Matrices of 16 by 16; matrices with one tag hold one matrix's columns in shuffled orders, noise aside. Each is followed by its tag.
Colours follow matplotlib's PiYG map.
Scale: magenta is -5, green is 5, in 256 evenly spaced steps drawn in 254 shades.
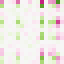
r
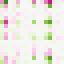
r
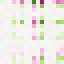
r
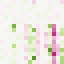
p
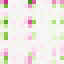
r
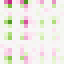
r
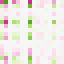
r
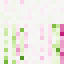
p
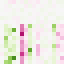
p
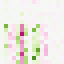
p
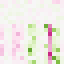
p
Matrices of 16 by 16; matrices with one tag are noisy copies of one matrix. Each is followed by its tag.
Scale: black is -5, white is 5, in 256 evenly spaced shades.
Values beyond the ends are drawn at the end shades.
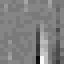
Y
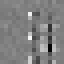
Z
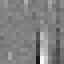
Y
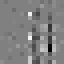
Z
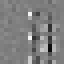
Z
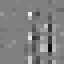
Z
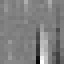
Y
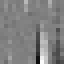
Y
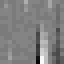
Y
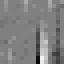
Y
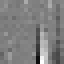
Y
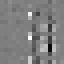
Z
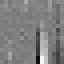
Y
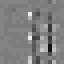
Z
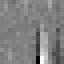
Y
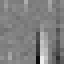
Y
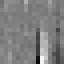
Y
